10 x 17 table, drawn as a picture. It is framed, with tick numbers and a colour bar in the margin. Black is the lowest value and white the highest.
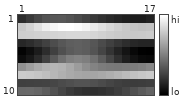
The ninth with the lowest average is the middle right. Horizontal stripes repeat 2 times down the table. Streaks run across, left to right. The centre is the smoothest part.
